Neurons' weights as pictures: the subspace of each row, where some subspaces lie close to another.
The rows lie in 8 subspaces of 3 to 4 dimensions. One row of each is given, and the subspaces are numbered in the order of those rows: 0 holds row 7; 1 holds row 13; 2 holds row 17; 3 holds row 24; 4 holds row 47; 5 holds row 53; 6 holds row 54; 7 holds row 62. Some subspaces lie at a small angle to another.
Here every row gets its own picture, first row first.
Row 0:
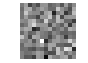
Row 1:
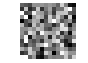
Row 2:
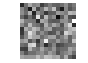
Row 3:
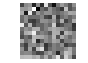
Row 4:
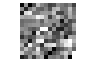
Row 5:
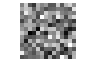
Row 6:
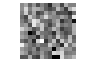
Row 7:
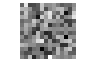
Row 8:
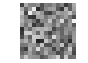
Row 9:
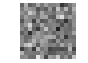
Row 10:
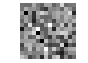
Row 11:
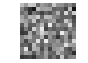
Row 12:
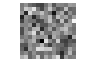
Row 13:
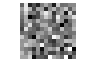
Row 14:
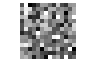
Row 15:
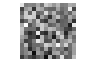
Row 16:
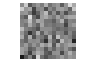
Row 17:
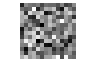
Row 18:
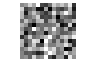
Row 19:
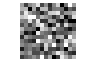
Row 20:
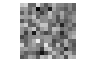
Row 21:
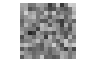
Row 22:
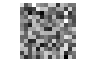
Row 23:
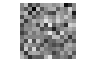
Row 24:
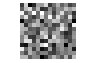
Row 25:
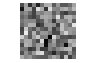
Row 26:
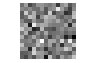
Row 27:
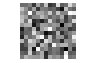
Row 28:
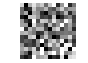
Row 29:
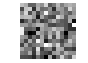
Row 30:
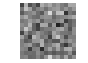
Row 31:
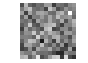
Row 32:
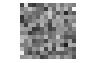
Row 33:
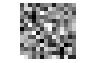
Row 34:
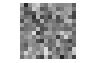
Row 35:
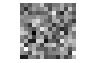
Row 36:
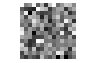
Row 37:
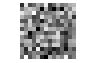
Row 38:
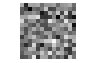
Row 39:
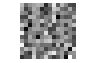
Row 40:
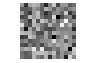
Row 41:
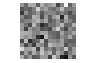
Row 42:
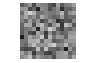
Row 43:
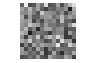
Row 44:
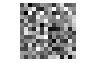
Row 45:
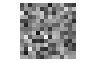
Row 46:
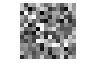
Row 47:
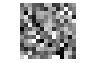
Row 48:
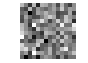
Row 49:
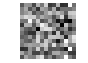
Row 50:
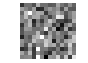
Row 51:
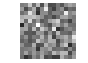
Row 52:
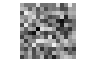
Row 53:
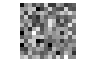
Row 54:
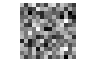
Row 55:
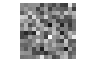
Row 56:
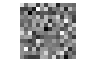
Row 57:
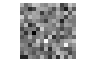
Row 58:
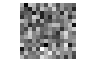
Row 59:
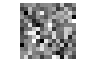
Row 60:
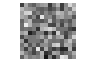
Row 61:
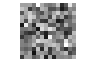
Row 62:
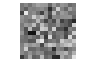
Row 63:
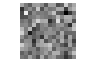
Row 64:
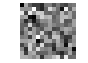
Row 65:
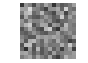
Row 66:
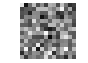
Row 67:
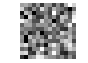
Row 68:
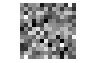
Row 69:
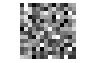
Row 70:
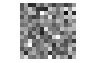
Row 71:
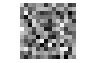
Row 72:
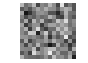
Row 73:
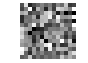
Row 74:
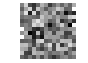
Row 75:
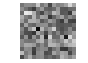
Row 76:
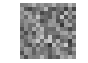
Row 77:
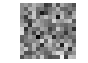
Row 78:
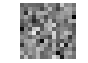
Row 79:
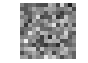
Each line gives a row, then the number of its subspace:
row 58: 3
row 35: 7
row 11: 5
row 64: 2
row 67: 3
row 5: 2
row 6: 4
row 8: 2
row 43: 3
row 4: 7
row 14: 1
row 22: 6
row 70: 5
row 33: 1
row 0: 0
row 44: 7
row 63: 5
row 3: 5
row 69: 1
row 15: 3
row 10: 1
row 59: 4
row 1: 3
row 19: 4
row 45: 3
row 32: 2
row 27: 6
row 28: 1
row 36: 5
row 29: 3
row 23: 5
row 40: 1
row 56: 5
